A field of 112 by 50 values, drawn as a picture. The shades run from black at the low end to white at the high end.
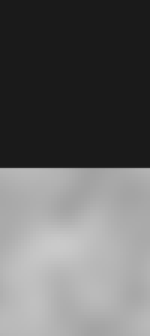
It is made of 2 by 1 panels. Panel 1,1: very low, flat. Panel 2,1: high, smooth, faint in contrast.
